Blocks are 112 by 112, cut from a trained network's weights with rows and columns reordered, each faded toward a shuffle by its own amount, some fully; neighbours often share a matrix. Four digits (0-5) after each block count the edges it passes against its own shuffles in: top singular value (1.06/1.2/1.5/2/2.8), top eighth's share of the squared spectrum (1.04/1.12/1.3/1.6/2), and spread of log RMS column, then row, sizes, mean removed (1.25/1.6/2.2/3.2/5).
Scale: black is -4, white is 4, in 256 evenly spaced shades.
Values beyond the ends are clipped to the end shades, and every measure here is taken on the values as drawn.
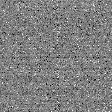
2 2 2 0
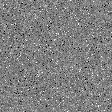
0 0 0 0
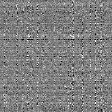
4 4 4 1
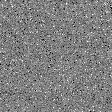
0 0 0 0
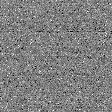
2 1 1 0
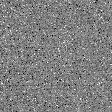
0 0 0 0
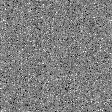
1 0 0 0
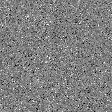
0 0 0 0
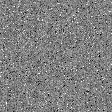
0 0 0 0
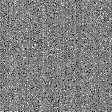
2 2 0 2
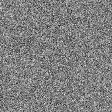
1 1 0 0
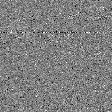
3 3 0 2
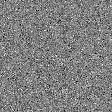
2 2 0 0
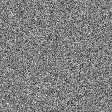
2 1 0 0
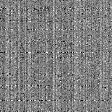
4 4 1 3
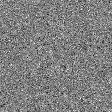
2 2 0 0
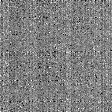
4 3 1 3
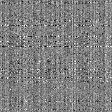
4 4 1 4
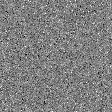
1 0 0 0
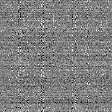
4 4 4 1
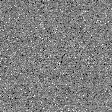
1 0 0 0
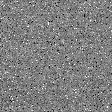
1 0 0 0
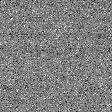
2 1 1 0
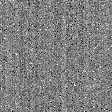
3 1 0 1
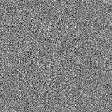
3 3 2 1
